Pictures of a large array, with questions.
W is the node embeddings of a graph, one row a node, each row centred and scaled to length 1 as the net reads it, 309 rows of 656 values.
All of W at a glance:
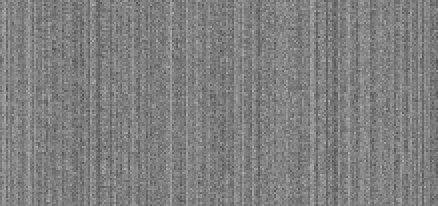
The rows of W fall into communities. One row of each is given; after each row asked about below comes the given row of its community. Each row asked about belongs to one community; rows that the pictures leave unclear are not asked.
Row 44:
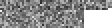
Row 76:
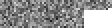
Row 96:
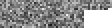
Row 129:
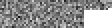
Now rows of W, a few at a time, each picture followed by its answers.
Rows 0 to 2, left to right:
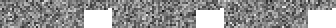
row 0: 44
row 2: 44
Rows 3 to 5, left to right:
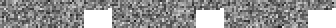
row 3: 96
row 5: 96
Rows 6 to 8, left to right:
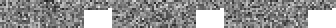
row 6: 96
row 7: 44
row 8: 129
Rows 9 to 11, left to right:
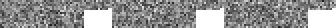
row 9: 96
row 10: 44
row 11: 44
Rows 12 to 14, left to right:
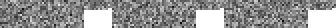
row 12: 76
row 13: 129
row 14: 129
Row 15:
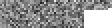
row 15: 44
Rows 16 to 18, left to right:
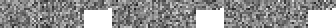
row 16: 76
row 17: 76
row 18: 129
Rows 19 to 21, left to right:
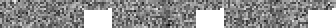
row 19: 96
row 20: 96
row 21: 96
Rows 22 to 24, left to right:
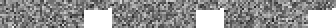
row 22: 44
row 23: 44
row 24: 76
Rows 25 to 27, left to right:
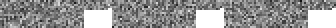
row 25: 44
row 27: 129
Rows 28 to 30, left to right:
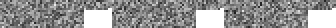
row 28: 44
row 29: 44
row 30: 76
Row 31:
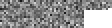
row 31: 129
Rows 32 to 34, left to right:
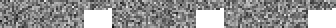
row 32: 76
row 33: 96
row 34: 129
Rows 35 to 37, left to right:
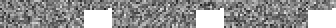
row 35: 96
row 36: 129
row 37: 44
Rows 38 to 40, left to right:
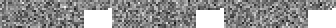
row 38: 96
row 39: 44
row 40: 129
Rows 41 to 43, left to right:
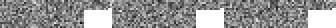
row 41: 76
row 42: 44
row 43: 129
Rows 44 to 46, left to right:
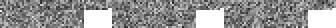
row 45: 129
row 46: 76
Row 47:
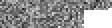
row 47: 76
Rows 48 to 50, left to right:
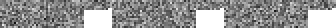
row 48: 76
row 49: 96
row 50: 129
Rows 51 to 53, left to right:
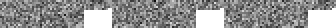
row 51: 44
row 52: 44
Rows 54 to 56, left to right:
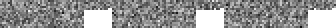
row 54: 96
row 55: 129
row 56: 129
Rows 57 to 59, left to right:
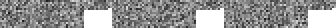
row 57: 76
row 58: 76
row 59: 129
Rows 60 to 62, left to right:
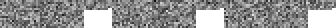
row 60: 44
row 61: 76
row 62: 129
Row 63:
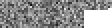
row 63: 96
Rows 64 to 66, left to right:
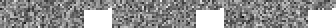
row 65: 44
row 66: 76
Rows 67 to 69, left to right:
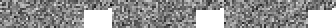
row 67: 129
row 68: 76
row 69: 129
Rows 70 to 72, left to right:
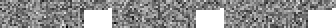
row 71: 76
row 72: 44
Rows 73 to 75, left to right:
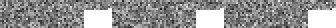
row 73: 96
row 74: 96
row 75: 44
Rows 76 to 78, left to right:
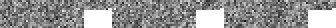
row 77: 76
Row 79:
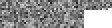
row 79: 129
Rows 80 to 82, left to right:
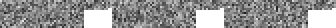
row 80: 44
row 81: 96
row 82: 76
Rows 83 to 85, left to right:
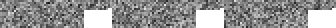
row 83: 44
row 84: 76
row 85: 76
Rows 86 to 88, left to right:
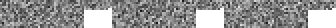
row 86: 129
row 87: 129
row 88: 96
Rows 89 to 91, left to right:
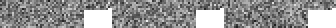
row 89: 129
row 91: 96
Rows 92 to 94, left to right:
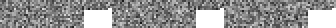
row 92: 129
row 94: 96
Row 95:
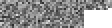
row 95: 44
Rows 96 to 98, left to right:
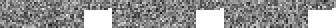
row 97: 129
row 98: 44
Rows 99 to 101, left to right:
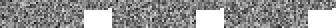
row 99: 129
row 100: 76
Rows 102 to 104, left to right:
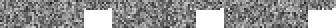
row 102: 96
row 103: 96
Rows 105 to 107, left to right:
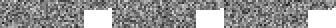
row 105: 76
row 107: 129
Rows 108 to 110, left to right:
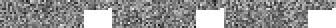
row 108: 129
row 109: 76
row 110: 96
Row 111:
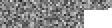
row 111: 76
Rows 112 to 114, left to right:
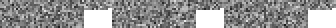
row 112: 44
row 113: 96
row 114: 44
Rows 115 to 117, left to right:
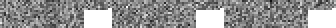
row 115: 96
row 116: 76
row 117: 76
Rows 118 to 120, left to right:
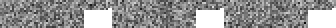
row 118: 44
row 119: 96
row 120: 76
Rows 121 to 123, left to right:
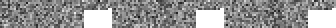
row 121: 129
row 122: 96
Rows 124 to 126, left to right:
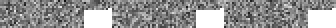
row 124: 76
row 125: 44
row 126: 96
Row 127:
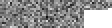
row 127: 76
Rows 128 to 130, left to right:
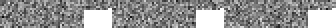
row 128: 129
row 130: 44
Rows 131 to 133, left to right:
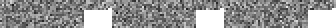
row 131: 44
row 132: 44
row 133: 44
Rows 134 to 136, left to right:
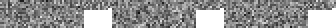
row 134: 129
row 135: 96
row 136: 129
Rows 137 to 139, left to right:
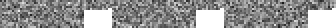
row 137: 129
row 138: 44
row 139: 44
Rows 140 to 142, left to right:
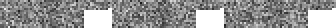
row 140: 96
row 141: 96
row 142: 96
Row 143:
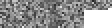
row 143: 96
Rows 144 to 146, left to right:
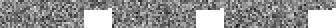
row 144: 76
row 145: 96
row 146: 96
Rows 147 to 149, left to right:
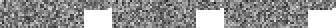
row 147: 96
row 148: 96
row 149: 129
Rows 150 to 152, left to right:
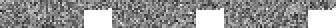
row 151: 129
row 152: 129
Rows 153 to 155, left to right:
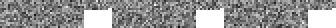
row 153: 129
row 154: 76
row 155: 44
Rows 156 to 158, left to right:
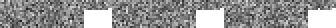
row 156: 96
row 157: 76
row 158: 76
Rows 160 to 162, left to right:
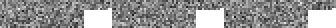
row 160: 96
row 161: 129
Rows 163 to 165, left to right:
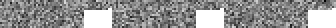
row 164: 96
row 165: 76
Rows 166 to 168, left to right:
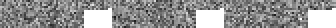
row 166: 96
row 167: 96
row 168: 44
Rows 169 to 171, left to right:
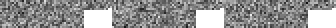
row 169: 129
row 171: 44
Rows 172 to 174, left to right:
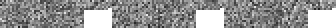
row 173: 76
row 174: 96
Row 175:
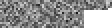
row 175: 44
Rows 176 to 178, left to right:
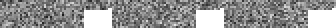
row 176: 129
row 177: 76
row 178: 96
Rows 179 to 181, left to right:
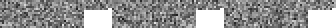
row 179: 129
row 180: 44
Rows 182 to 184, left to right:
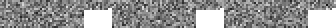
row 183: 76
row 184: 76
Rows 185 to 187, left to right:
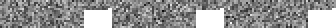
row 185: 96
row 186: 76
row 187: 44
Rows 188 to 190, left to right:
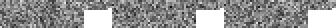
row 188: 96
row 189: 44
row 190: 44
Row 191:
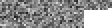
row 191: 129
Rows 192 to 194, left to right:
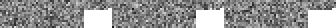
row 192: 76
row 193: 129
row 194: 96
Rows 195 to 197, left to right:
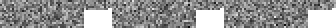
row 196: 96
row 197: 44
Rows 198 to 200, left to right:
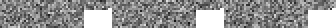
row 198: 44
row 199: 44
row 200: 76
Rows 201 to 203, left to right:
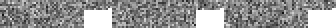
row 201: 76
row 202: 129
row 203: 96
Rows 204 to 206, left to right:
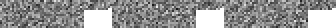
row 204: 44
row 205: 76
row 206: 44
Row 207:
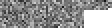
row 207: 76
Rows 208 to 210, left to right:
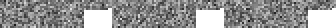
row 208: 96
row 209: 44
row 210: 76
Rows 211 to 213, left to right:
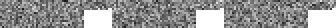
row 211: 76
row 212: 96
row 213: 129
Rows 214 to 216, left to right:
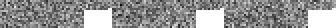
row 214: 96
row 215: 129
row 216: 96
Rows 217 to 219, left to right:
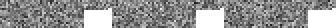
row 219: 76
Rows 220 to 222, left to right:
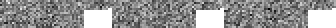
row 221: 76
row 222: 76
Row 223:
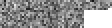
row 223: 96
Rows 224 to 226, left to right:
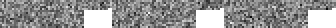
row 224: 96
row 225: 76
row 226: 96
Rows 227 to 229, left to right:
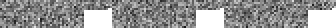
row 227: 44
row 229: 129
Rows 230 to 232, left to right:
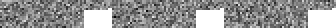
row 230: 44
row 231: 129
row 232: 44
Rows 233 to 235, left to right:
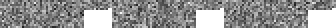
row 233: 76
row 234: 96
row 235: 76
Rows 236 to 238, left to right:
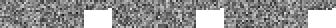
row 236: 44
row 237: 44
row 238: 129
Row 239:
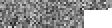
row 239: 76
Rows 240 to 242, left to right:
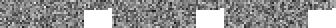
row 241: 44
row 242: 44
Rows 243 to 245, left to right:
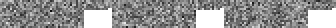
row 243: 44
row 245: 96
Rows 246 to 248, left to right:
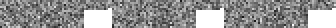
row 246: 44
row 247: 96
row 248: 44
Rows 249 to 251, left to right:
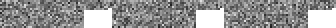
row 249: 129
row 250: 44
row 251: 44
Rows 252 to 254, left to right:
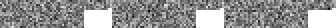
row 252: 44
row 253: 44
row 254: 44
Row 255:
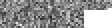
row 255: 96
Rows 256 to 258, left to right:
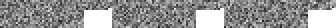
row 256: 129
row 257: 44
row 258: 44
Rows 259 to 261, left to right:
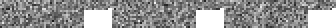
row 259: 44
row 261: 76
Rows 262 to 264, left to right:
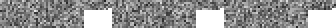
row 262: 76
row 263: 96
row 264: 129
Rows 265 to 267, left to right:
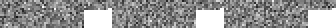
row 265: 44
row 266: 129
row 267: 76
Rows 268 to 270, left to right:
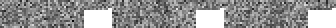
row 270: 96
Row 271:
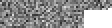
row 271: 129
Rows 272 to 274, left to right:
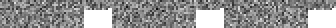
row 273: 129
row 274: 129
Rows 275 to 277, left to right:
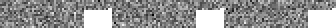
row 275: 129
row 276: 129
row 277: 44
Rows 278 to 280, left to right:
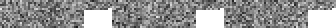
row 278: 96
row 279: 76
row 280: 76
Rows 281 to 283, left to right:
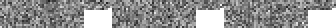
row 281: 96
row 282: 76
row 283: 76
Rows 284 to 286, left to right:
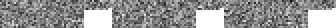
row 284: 129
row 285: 96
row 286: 76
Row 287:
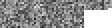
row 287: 96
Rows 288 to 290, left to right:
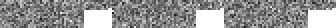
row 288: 44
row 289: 129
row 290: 129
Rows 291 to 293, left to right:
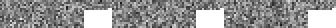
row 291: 96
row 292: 129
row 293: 96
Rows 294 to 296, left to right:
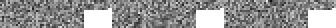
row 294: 44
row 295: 76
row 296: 96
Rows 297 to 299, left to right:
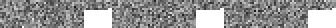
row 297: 96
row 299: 129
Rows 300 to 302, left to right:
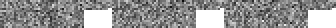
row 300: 96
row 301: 129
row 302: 129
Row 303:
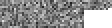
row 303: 76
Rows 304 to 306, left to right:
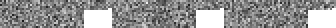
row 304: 76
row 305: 96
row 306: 129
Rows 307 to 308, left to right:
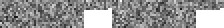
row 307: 44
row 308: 96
